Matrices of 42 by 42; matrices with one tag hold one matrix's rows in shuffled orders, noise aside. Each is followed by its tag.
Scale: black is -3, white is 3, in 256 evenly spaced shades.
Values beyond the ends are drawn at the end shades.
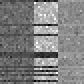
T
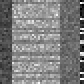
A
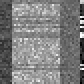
A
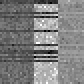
T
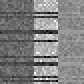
T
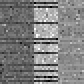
T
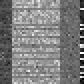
A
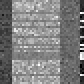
A
